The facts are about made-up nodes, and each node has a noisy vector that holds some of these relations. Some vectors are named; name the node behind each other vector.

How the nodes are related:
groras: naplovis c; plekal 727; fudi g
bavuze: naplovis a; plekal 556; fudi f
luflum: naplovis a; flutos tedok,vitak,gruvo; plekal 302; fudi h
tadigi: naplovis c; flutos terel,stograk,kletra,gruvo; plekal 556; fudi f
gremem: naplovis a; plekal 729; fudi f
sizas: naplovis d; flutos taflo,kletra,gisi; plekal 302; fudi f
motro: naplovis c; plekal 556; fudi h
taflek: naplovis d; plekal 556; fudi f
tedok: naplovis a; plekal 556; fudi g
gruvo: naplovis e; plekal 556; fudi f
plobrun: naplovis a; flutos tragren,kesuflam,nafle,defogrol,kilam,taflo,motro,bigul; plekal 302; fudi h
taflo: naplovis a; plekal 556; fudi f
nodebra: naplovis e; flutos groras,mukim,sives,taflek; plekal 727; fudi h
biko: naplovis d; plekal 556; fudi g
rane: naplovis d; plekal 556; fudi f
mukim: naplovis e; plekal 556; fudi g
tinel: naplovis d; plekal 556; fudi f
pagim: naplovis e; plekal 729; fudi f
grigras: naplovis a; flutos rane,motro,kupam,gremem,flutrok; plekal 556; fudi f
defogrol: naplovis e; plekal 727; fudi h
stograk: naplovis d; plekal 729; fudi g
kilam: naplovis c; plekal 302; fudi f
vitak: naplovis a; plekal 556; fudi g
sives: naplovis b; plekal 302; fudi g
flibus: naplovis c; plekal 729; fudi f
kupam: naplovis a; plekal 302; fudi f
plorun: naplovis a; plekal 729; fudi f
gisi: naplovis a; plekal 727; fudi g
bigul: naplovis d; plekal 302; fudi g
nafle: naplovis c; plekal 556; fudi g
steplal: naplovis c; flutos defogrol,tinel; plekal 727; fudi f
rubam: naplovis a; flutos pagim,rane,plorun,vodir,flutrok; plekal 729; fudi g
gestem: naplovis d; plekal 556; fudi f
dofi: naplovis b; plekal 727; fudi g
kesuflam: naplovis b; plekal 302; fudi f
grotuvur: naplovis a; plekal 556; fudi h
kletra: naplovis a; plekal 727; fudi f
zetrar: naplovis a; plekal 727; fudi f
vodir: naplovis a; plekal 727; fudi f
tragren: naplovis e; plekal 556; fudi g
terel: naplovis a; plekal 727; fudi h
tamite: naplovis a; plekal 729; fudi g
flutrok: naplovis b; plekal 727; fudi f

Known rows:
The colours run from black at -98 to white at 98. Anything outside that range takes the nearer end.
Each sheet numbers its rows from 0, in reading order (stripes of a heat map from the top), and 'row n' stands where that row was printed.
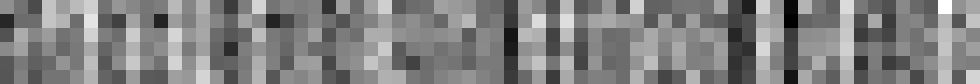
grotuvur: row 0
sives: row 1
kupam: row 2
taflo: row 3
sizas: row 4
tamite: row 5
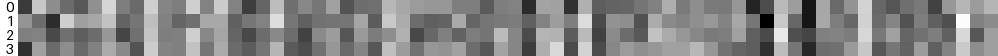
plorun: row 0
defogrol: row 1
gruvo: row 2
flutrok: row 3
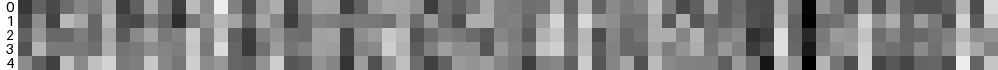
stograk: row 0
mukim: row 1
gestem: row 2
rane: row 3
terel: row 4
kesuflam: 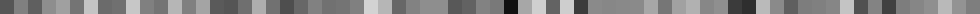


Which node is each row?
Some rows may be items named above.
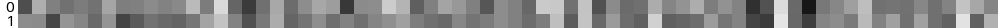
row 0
rane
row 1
tragren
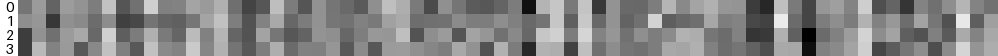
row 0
kilam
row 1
tragren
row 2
taflek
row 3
vodir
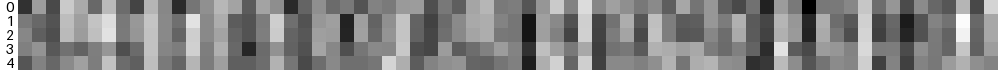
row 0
groras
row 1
luflum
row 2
luflum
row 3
tadigi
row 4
kesuflam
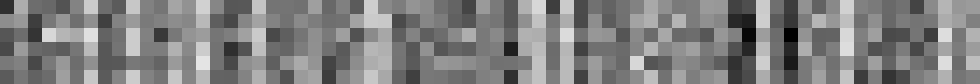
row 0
pagim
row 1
tinel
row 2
nodebra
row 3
flibus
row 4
biko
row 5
sizas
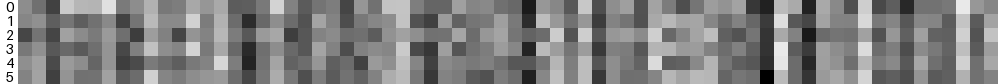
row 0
plobrun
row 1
tadigi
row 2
dofi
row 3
tadigi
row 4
nafle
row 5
steplal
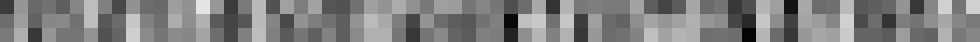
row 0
rubam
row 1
kilam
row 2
steplal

